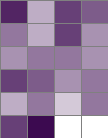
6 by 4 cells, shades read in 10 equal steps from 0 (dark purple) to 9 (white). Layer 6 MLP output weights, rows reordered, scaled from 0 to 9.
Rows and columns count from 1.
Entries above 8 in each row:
0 0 0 0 0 2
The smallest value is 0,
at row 6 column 2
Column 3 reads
2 2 4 5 7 9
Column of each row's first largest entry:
2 2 1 3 3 3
